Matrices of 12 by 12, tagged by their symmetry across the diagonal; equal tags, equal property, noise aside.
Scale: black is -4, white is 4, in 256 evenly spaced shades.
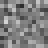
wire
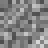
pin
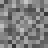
pin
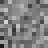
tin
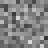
tin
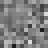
wire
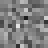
wire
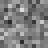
wire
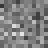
tin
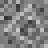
pin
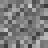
pin
